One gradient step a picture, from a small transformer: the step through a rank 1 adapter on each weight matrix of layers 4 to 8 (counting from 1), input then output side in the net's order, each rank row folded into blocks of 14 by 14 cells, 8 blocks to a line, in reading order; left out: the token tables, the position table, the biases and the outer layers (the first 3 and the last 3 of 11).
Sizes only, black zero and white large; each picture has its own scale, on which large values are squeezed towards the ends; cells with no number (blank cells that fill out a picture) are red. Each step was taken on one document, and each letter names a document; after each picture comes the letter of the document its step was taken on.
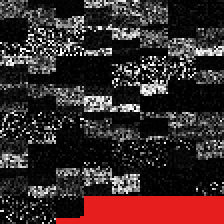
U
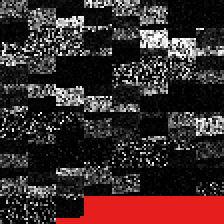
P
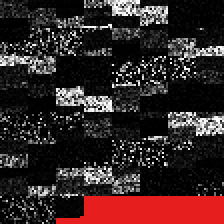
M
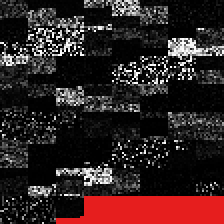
U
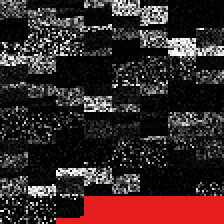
P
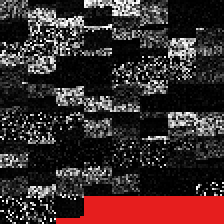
P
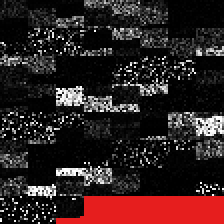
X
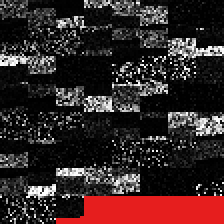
M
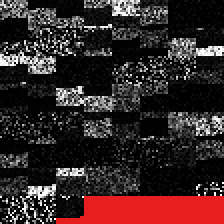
M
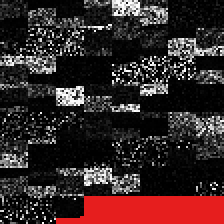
U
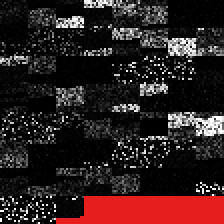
X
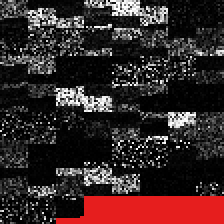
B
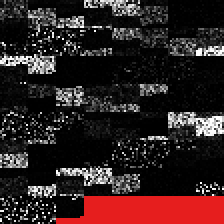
X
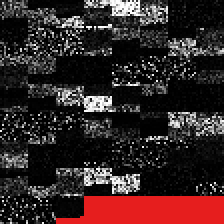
B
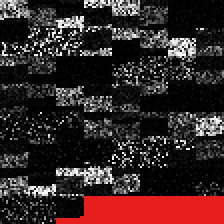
P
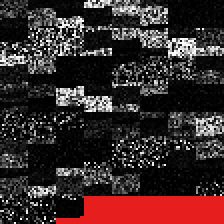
U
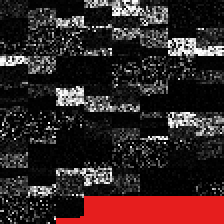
B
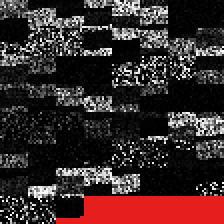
U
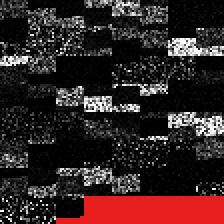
U
